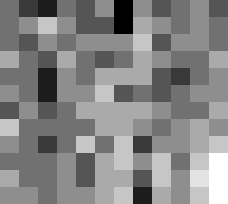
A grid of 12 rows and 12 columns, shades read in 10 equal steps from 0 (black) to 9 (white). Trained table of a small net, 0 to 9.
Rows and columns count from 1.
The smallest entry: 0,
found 2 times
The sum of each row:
39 51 55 55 50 51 58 60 58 65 66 65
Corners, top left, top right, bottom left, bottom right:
4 3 5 9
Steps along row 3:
down up down up same same up down up same down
